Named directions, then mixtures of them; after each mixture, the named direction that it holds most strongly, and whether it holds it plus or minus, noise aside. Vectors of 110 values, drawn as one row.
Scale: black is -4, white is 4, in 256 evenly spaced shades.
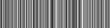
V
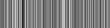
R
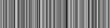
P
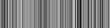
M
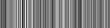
R, plus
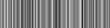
V, minus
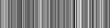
M, minus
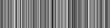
P, minus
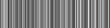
M, minus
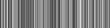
M, minus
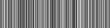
M, minus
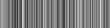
R, minus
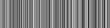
V, minus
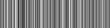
R, plus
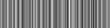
V, minus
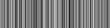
R, minus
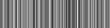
V, plus
